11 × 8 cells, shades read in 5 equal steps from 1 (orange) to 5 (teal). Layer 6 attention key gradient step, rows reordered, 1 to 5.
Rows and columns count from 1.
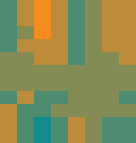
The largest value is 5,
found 2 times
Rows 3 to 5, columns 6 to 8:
3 2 2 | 3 2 2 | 3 3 2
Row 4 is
4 2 2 2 4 3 2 2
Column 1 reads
4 4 4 4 3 3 3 4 2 2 2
